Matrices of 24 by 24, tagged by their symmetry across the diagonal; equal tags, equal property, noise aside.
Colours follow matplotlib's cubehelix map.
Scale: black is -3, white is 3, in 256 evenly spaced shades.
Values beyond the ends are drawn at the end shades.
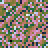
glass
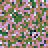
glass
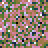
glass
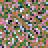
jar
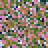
jar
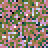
glass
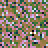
jar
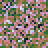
glass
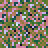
glass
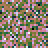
jar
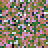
jar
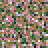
jar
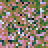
jar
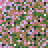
glass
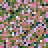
glass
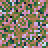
glass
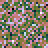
glass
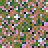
glass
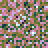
glass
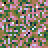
jar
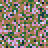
jar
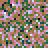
glass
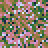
jar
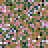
jar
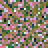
jar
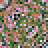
glass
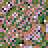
glass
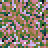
jar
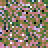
jar
